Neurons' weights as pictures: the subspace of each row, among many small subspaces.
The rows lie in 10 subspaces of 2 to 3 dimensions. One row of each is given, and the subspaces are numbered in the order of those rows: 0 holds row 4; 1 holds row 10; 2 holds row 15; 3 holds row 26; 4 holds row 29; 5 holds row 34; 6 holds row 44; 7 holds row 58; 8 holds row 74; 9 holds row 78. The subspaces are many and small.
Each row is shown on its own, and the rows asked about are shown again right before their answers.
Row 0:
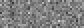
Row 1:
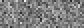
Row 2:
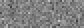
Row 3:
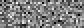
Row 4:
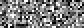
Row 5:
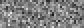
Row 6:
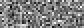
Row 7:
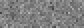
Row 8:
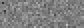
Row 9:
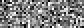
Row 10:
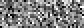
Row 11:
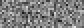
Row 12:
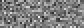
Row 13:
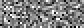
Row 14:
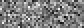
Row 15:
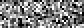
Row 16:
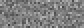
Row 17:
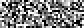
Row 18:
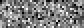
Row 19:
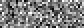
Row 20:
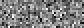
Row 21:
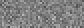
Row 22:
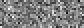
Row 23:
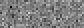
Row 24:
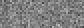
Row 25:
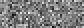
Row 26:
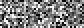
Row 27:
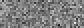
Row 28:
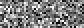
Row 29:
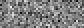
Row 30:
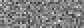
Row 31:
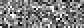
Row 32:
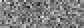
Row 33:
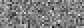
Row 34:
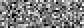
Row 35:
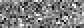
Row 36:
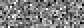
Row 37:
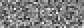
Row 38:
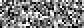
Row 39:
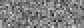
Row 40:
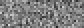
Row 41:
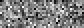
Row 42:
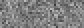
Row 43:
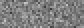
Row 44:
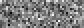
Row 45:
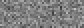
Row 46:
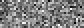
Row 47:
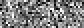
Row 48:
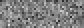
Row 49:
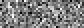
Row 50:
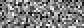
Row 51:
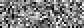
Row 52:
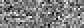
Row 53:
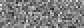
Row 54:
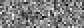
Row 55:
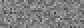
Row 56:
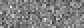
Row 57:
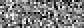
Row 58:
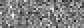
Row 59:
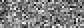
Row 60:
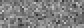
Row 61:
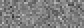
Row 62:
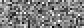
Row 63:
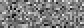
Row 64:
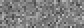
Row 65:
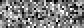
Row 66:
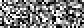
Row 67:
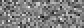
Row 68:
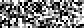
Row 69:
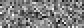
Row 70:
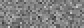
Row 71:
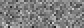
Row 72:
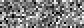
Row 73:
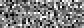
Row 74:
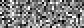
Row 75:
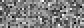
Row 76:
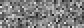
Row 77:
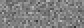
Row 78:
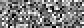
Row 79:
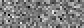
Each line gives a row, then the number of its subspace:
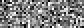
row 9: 9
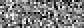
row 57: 1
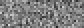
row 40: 1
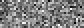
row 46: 5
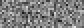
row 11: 3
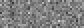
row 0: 8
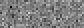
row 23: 0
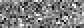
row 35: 2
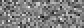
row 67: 7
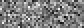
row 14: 7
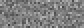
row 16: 1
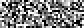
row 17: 5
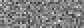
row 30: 0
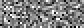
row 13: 7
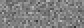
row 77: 7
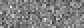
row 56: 0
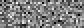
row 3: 0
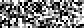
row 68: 2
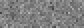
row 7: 8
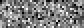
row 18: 6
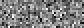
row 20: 9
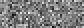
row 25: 9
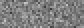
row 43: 3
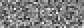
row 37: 5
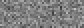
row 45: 1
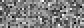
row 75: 5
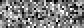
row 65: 6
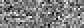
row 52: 6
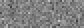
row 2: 8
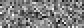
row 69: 3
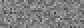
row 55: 4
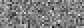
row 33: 9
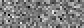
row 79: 7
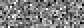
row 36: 5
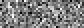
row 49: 4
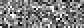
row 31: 7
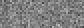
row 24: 9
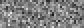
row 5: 6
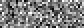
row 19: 4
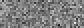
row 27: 5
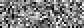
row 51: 3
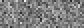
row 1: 4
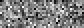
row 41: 6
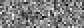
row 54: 3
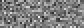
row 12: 4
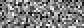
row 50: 4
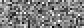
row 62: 9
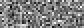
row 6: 0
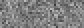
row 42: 7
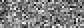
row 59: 5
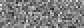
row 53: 4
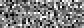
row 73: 1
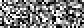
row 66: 0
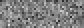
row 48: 6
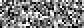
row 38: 3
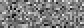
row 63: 5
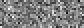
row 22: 1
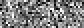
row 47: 7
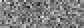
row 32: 4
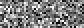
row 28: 3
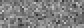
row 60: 2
